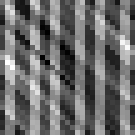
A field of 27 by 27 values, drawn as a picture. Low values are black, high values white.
On average the colour sits 40% of the way up the scale. The ninth with the highest average is the middle left. Upright stripes repeat 6 times across the table. There is no overall slope.
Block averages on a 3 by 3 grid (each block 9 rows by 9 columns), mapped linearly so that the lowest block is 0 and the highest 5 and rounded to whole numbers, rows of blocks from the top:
223
502
321
